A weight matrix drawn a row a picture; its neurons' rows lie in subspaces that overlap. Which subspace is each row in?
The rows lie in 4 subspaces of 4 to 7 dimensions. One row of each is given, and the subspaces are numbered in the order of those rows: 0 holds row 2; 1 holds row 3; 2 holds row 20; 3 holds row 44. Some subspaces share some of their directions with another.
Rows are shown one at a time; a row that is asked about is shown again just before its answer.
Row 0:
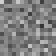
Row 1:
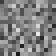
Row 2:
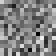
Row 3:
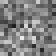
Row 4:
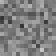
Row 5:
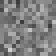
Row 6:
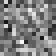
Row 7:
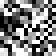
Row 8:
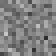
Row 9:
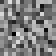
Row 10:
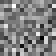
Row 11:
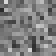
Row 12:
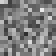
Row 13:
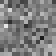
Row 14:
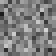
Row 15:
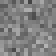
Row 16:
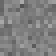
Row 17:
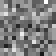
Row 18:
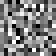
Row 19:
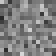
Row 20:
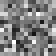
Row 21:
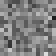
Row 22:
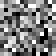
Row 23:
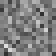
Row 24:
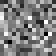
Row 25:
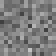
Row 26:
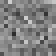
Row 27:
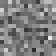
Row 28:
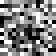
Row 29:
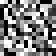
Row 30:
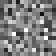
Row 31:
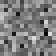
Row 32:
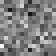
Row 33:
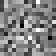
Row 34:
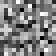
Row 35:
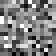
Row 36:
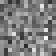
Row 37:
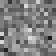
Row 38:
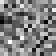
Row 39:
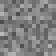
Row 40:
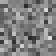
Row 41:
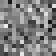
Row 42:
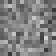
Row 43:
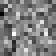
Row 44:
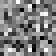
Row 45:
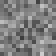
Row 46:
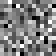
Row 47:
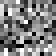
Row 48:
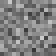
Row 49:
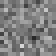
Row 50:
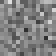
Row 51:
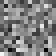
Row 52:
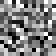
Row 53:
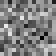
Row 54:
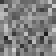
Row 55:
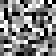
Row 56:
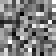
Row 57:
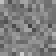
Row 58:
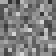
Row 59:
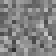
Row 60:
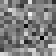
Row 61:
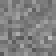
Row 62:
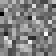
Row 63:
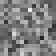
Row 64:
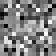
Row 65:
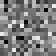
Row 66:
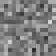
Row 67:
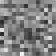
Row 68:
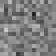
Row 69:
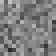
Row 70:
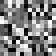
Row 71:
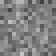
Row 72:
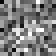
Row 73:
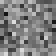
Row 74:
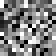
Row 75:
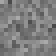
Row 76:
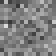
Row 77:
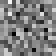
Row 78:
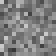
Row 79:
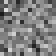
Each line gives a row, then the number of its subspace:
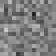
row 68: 2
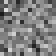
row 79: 3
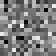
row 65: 1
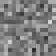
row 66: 2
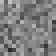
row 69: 3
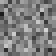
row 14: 2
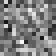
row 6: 3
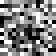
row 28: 1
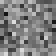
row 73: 3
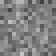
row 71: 3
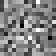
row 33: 1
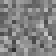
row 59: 1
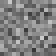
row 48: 3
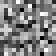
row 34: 3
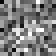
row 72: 1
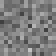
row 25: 1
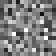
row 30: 0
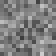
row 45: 1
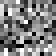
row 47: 3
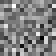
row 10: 0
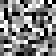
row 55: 2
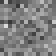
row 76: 3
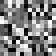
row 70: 2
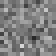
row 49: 1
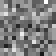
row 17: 2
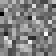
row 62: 2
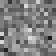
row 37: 1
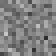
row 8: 3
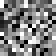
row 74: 1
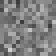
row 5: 3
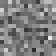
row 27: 1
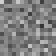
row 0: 3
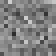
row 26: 3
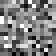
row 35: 2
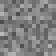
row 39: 2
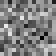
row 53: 3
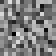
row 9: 1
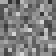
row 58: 2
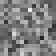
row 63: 3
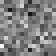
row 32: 3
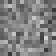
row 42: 0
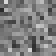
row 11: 3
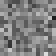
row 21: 2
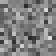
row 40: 1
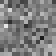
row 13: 3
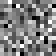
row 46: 0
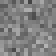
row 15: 2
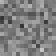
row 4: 2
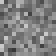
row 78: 3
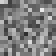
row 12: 0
